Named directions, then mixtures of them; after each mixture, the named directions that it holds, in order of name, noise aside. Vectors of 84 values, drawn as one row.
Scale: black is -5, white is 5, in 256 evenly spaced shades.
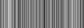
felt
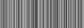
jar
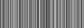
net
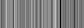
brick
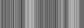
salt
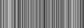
felt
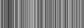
felt, jar, salt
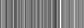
brick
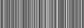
jar, net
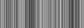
brick, felt, salt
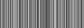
net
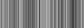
net, salt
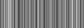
felt, jar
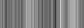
brick, salt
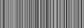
jar, net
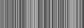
felt, jar, salt
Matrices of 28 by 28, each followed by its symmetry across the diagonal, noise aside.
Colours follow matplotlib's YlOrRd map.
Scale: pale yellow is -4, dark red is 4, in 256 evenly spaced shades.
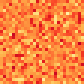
antisymmetric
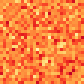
symmetric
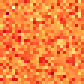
antisymmetric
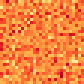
antisymmetric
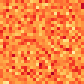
antisymmetric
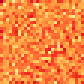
symmetric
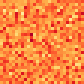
neither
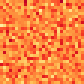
antisymmetric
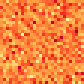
antisymmetric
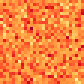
neither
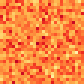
symmetric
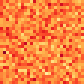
neither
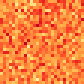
neither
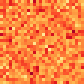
symmetric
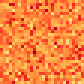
neither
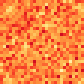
symmetric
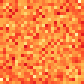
symmetric
